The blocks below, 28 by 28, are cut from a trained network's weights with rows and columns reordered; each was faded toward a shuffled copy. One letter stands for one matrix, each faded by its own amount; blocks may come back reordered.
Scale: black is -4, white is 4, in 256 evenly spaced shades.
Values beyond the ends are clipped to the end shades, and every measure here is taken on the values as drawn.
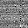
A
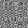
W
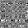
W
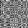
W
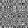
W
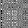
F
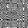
F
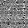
A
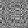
W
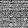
A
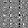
F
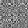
W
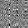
F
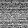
A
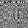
W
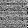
A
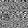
W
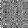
F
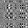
F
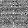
A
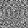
W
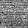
A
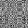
W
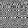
W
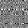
W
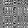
F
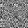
W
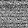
A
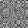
W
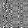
F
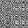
W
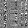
F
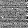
A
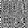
F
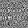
W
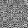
W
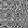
W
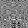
W
